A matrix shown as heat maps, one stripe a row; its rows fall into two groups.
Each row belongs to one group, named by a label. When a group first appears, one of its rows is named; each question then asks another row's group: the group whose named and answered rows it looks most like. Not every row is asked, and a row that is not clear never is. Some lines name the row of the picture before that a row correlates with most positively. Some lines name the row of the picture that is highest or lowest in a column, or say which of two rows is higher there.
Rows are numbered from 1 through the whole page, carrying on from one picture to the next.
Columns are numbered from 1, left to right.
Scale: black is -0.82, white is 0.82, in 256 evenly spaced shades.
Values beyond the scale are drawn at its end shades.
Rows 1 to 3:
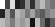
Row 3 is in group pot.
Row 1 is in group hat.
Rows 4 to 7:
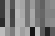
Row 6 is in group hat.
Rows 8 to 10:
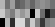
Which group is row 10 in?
hat
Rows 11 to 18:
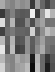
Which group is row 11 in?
pot
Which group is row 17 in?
pot
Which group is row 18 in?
pot
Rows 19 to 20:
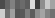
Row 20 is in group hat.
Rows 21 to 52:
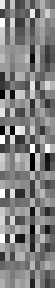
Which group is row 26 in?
pot
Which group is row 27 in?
pot
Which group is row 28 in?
pot
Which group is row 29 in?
hat
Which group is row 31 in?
hat
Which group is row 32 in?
pot
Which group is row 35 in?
hat
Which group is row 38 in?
pot
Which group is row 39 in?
pot
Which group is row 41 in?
pot
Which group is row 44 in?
pot
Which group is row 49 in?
hat
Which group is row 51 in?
pot
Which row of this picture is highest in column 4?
35
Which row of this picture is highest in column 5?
35
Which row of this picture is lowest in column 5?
47
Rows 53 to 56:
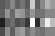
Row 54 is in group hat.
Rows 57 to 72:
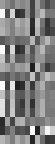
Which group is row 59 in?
pot
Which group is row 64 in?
pot
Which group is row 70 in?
hat
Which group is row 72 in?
pot
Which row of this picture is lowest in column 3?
70
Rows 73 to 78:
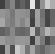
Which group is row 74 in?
pot
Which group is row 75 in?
pot
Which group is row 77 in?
pot
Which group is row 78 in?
hat
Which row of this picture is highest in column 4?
78
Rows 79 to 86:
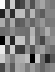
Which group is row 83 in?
hat
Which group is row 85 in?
pot
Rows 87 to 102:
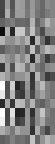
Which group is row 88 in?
hat
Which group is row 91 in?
pot
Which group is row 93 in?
pot
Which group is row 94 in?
hat
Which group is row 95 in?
pot
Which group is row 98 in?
hat
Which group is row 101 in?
pot
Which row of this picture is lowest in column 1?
90
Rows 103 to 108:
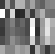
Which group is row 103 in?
hat
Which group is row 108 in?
pot
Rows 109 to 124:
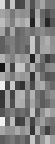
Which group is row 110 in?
pot
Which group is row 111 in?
pot
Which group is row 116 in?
hat
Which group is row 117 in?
pot
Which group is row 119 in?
hat
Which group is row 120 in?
hat
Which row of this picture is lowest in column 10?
111
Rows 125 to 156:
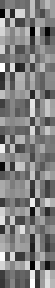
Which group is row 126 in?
hat
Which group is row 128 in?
pot
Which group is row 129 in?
pot
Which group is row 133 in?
hat
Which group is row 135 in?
pot
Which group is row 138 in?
pot
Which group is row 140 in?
hat
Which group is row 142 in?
pot
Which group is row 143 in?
hat
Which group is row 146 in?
pot
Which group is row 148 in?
pot
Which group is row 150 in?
hat
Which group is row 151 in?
pot
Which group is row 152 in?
pot
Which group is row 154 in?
pot
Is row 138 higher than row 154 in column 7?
Yes
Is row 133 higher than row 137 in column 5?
Yes
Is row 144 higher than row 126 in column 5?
No
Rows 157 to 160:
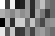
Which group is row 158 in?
pot
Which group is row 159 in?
hat
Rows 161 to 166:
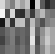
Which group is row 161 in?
pot
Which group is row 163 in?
hat
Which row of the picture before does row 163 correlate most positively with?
159
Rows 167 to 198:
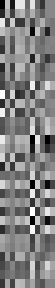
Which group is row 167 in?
hat
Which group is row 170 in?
pot
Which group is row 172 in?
hat
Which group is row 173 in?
pot
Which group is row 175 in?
hat
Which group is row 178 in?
hat
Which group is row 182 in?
pot
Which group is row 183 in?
pot
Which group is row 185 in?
hat
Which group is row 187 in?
pot
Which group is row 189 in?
pot
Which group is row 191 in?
pot
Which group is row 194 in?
pot
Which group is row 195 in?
hat
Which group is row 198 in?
hat
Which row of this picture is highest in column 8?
182
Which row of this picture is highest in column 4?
167
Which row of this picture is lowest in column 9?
167
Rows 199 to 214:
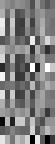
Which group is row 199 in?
pot
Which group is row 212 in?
hat
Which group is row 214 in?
pot
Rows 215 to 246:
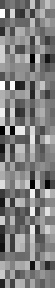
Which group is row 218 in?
hat
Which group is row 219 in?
pot
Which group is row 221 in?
pot
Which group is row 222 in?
pot
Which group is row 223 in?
hat
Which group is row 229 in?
hat
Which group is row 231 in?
hat
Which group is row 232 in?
hat
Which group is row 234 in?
pot
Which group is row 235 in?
pot
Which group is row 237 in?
hat
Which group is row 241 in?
hat
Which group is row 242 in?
hat
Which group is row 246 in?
hat
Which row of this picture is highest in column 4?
229
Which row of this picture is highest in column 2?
229
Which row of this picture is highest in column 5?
229
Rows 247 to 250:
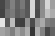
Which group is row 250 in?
pot
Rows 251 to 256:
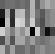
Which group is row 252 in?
hat
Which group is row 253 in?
hat
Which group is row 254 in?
pot
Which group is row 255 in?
hat
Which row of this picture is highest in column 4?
253
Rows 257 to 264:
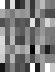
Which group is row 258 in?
pot
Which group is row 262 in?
pot
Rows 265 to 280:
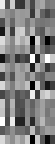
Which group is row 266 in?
pot
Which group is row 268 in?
hat
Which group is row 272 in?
pot
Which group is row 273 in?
hat
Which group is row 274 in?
pot
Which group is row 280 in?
pot
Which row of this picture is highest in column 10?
271
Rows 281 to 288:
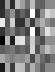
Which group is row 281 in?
hat
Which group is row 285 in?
hat
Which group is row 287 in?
pot
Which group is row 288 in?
hat
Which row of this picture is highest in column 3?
283
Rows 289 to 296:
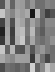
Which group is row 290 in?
pot
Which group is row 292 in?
hat
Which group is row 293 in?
hat
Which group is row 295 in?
pot
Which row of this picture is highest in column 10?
296
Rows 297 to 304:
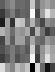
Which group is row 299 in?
hat
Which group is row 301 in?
hat
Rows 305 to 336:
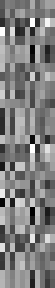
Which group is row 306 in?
hat
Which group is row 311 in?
pot
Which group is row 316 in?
pot
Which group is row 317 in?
hat
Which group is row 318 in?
hat
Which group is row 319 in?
hat
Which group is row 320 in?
pot
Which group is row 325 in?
pot
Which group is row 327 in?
hat
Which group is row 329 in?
pot
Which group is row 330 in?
hat
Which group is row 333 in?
hat
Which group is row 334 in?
hat
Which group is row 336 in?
pot
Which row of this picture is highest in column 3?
308
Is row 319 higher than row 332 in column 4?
Yes
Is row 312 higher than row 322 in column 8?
Yes
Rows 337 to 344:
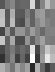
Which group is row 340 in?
hat
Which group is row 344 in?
pot
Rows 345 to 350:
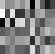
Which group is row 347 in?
hat
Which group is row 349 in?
pot
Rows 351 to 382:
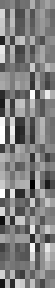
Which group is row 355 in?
hat
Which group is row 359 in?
pot
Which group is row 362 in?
hat
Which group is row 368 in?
pot
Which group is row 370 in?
pot
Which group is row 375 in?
hat
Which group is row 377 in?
pot
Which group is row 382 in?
hat
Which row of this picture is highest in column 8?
371
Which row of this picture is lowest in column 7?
371
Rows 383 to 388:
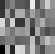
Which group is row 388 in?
hat
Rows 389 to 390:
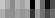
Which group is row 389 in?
pot
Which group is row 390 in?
pot
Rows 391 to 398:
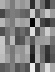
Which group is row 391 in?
pot
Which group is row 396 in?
pot
